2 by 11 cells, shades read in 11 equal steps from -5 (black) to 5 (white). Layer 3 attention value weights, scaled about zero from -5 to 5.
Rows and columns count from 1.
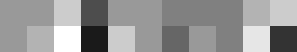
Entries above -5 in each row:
11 11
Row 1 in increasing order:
-2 0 0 0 1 1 1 1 2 3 3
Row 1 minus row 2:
0 -1 -2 2 -2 0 1 -1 0 -2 6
